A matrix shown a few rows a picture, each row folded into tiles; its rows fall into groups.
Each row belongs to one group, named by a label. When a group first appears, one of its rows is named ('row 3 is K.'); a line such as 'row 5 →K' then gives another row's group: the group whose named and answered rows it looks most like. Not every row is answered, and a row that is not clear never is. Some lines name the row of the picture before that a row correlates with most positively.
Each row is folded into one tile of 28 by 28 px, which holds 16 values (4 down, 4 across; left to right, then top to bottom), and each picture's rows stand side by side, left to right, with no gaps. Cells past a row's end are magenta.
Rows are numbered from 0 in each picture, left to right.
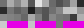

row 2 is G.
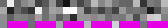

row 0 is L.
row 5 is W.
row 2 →G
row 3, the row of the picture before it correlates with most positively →0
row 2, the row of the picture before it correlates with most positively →2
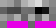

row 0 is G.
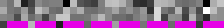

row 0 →G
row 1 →G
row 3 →W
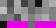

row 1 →W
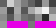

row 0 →L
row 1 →G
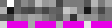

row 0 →L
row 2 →G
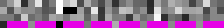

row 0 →G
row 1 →L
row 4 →G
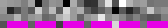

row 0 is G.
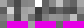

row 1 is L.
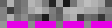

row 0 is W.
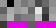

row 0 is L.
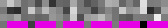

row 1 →G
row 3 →W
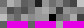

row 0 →L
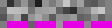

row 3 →G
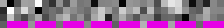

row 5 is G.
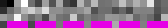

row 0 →W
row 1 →G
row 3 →L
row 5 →L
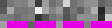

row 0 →G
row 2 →L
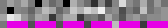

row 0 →W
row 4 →L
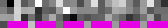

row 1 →L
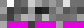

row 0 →L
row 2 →L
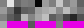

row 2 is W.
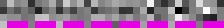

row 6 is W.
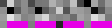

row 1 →W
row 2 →G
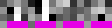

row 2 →L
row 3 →G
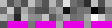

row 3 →W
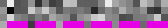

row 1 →G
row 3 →W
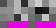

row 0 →G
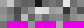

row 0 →L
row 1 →G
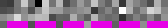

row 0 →W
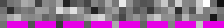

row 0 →W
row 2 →G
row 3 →W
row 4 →L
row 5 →W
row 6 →L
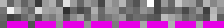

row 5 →L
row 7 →L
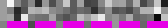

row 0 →L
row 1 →G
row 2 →L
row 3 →W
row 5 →G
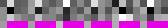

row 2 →L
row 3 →L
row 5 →L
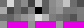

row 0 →L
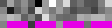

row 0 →W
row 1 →W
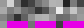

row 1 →W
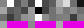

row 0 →L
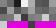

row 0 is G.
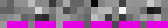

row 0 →W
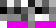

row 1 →W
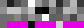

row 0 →G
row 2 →G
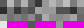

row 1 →W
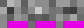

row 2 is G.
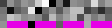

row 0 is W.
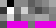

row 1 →W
